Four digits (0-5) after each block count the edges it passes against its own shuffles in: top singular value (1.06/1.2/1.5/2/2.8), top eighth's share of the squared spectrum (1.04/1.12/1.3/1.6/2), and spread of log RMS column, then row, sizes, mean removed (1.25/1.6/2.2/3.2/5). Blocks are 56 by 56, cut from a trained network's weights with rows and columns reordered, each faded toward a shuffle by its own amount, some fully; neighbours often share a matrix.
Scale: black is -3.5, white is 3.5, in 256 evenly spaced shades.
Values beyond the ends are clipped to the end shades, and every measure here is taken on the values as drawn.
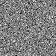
0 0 0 0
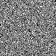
0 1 0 0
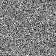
0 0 0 0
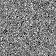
0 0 0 0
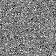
0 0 0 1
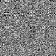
3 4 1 2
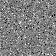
0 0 0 0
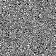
1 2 0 1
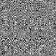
3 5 2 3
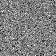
1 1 0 0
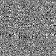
3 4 1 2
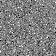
1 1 0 0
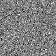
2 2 0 1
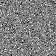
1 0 0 0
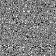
1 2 1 2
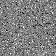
0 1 0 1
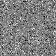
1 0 0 0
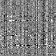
4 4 2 3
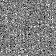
1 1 0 0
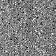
1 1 0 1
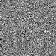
2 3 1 1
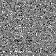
2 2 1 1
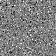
1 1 0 0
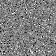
1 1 0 0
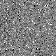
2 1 1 0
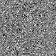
2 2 2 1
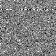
2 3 1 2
